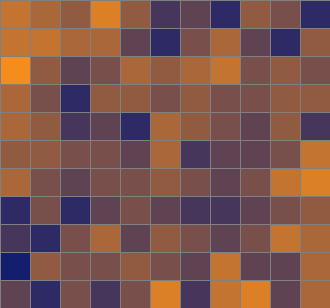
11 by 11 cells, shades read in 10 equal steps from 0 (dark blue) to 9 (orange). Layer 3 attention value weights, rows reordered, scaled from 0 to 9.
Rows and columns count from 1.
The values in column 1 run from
0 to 9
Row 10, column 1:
0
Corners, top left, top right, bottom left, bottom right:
7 1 3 6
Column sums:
52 47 37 49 43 49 40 47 44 48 55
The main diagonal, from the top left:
7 7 3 5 1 6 4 2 4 3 6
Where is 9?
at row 3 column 1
